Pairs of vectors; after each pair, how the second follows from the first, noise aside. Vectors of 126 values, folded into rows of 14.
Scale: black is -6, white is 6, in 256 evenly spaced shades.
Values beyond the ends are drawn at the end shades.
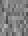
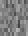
wrapped around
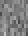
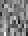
scaled up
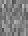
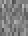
copied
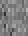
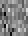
scaled up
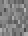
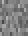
wrapped around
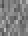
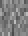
wrapped around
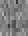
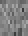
wrapped around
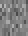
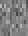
copied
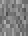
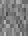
copied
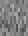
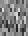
scaled up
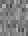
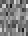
scaled up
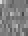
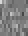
copied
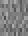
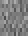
copied
